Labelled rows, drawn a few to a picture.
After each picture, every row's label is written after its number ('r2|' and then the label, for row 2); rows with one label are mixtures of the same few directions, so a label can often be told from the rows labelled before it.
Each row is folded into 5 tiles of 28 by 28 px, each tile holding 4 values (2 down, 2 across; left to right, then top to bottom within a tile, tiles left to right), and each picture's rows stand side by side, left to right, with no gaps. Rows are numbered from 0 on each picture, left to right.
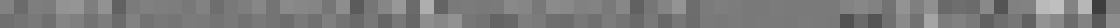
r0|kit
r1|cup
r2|cup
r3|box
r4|cup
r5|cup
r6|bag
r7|kit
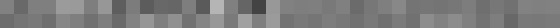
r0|kit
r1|cup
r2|cup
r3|bag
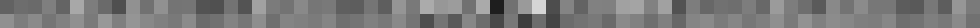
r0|cup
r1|kit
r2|kit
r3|cup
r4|kit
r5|cup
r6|kit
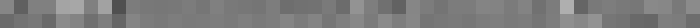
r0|kit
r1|cup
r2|cup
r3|kit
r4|box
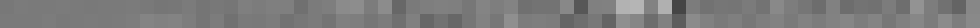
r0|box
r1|bag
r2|kit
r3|bag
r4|kit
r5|cup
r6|cup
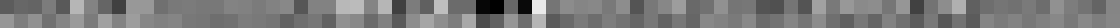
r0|cup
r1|box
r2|kit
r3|kit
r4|cup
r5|kit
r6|cup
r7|cup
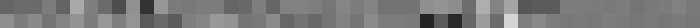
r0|cup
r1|box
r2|bag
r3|bag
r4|cup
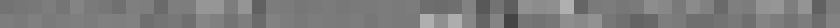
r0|cup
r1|kit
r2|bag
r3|bag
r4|box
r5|kit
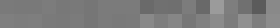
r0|bag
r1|cup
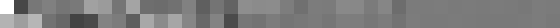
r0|box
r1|bag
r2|kit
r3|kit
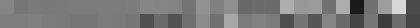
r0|box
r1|bag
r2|cup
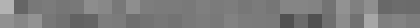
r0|box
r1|bag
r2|bag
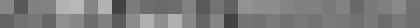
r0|kit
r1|bag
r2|cup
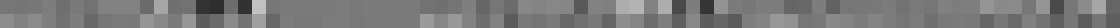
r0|bag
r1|kit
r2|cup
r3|bag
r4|kit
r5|box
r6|bag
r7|cup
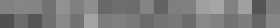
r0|bag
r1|kit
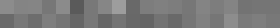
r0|cup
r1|bag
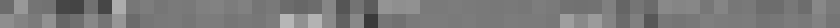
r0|kit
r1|kit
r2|bag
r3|kit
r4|bag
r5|kit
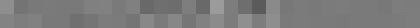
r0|box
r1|cup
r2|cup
